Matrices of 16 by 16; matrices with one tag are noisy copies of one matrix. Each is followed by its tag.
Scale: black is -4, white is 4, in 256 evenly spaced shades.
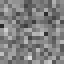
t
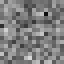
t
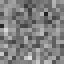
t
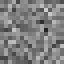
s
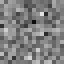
t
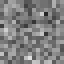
t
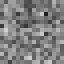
t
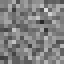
s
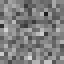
t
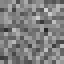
s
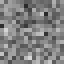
t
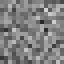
s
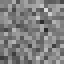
s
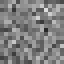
s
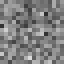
t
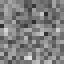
t
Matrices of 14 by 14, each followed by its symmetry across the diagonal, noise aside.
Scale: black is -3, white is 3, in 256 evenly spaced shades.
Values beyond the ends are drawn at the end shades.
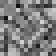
symmetric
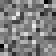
symmetric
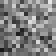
antisymmetric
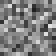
neither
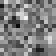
antisymmetric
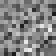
symmetric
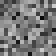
symmetric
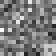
symmetric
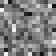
antisymmetric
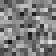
neither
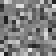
antisymmetric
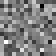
antisymmetric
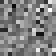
neither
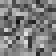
neither
